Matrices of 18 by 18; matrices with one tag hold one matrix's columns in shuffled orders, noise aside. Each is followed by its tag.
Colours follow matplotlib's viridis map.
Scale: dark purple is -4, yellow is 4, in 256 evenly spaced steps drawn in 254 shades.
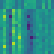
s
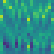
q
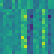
s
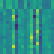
s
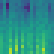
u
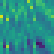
q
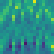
q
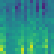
u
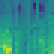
u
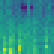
u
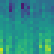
u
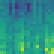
u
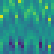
q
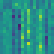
s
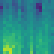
u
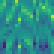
q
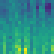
u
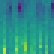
u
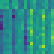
s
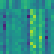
s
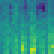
u
